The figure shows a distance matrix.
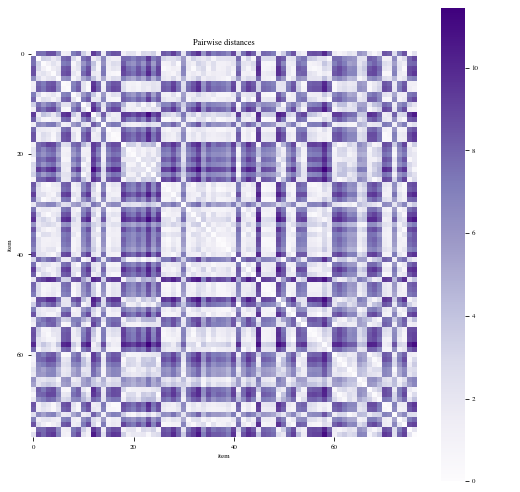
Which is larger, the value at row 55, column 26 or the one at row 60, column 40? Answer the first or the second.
the second
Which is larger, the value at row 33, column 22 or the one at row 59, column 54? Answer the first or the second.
the first
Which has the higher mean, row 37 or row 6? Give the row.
6
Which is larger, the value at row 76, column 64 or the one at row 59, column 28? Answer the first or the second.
the first
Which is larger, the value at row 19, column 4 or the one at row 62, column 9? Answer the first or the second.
the first
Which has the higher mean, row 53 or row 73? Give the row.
53
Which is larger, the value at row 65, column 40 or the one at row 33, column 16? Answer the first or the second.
the first
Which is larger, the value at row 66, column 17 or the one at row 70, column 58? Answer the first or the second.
the first
